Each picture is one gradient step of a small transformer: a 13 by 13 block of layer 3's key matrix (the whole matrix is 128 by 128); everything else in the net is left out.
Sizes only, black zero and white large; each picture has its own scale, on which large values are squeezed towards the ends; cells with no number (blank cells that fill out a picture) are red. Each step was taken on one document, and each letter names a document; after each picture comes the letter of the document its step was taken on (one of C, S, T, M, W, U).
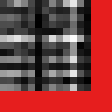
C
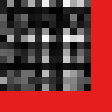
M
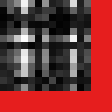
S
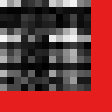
M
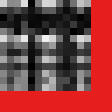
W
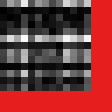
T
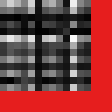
W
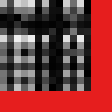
W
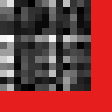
C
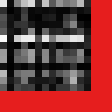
T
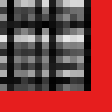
C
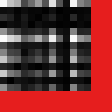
M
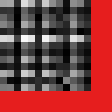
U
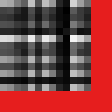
U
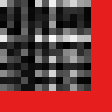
U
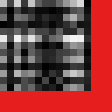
C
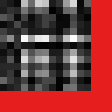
S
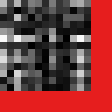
S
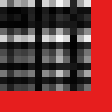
M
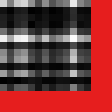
T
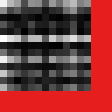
W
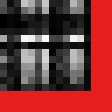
S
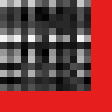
S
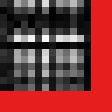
S
